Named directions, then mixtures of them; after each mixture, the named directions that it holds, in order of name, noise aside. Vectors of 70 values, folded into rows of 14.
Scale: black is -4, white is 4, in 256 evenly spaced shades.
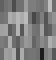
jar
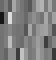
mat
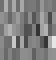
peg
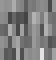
jar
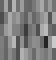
mat, peg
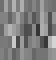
peg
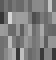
jar, mat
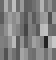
mat, peg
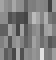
jar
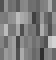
jar, peg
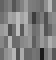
jar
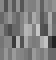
peg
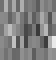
peg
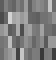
jar, mat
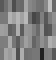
jar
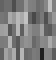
jar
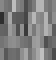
jar, mat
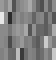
mat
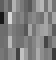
mat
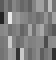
jar, mat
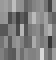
jar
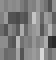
jar, peg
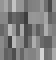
jar, peg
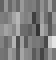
jar, peg
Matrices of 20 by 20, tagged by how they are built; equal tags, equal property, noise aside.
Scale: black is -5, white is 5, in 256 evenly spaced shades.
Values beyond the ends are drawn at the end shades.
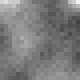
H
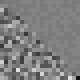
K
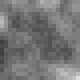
H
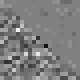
K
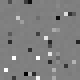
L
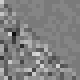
K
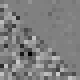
K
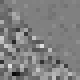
K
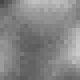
H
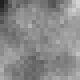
H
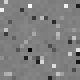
L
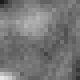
H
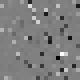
L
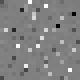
L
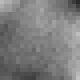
H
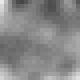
H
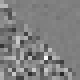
K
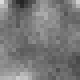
H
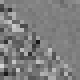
K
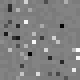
L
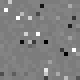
L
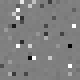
L
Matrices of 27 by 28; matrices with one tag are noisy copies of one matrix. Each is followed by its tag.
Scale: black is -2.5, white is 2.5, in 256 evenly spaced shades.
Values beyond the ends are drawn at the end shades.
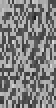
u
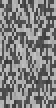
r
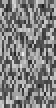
r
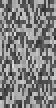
r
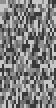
u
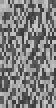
u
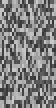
r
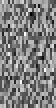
u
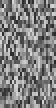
r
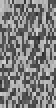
u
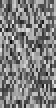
r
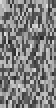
u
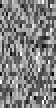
r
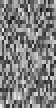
r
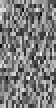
u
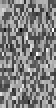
u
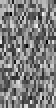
u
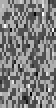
u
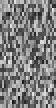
u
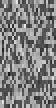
r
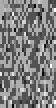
u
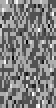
u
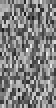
u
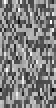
r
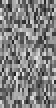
r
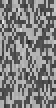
r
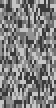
r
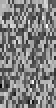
u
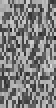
u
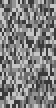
r
